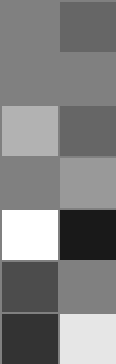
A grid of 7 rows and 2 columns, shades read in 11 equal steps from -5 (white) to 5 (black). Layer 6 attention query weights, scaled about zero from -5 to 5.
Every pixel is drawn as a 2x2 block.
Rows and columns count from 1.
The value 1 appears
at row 1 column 2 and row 3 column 2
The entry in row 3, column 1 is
-2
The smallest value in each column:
-5 -4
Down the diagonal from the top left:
0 0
